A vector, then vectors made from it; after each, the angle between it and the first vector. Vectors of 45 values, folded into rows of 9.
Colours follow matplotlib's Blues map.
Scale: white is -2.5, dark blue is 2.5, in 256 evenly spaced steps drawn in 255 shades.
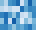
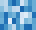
nearly parallel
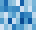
nearly opposite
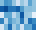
partly opposed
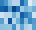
nearly opposite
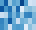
partly opposed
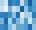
nearly parallel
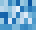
nearly parallel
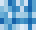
orthogonal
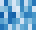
orthogonal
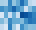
partly opposed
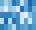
nearly parallel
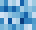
nearly opposite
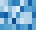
nearly parallel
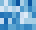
nearly parallel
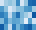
partly aligned
